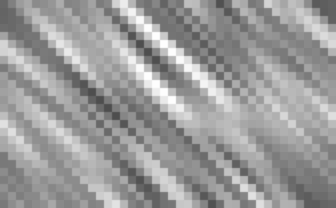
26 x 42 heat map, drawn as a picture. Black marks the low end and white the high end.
The halves do not mirror each other. The top middle is the roughest part. The grain runs diagonally down to the right.
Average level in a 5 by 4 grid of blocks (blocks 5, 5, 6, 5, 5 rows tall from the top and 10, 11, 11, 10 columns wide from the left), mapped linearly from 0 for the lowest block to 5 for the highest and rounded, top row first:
2 3 0 3
3 4 2 2
3 1 5 5
4 2 2 2
1 2 2 0
